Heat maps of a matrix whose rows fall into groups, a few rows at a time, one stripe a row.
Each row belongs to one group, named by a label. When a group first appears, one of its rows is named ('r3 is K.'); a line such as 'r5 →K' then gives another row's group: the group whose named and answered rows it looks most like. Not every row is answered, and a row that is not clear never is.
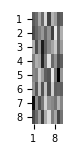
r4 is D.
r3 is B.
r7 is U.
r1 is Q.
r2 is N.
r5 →Q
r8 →D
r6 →Q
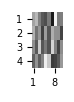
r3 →Q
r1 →N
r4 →U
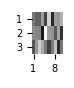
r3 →Q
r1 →N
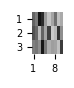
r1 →U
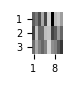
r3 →D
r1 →N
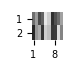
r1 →U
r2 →U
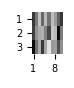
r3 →D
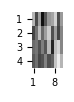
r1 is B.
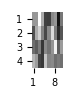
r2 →Q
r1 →Q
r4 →U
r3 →B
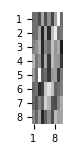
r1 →N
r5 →Q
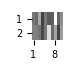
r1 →B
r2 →D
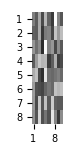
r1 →B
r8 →Q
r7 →Q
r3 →U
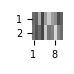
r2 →B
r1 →D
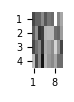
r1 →N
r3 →B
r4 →B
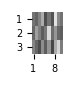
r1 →N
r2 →D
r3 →N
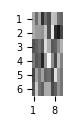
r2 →Q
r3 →U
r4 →U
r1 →B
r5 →N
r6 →U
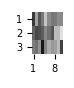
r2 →N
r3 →B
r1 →U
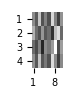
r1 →Q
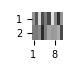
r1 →Q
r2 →B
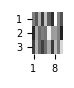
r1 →B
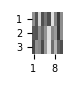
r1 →Q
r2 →D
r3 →D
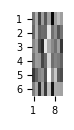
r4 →D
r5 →D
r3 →U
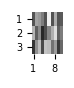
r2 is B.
